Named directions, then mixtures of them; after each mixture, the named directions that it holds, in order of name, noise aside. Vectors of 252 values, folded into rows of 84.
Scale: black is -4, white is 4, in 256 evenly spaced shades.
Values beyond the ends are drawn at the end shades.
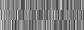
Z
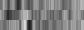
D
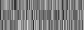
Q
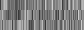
D, Q, Z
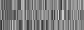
D, Q, Z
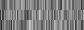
D, Z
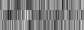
D, Q, Z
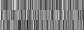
Q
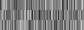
D, Q, Z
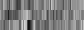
D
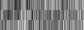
D, Q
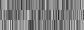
D, Q, Z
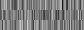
Q, Z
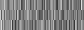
Z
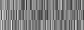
Z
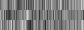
D, Z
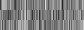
D, Q, Z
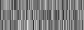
Q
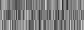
D, Q, Z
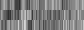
D, Q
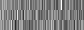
Z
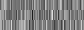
D, Q, Z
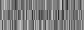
Q, Z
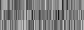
D, Q, Z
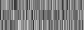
Q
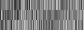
D, Q, Z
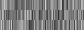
D, Q, Z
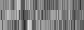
D, Z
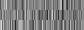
Q, Z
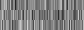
Q, Z
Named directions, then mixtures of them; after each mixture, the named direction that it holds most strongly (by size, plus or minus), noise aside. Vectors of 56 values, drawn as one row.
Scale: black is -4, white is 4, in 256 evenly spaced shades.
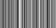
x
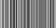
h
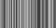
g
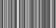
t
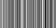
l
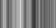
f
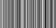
l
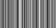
x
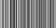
h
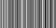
l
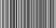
h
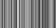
t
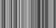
g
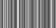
t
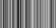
t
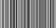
h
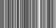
g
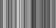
f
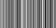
l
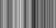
f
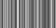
t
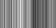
f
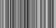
g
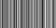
l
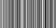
l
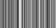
x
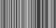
g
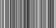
h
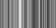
f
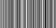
l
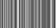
t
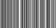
x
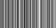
x
